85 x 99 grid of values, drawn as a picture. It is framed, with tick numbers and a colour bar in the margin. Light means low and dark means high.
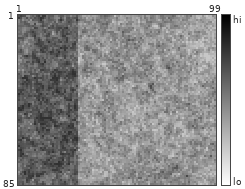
Seam: vertical, 30% of the way across, the left part higher. Stripes: none. Grain: blotchy.
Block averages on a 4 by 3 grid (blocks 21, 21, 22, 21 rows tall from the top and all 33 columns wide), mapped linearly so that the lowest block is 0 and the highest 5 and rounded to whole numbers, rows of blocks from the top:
410 | 510 | 500 | 501
